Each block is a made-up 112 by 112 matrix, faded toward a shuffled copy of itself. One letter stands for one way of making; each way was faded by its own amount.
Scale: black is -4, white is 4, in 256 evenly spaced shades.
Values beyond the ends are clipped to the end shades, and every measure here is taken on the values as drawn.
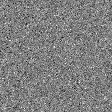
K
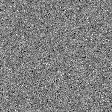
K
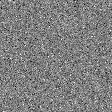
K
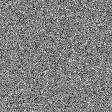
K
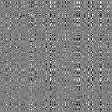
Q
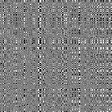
Q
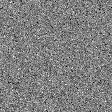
K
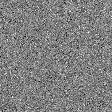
K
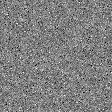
K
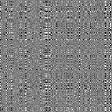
Q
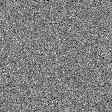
K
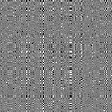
Q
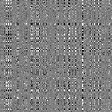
Q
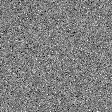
K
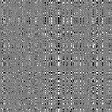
Q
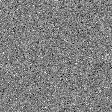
K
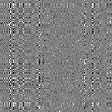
Q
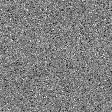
K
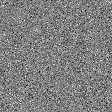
K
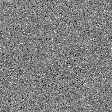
K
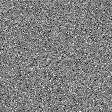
K
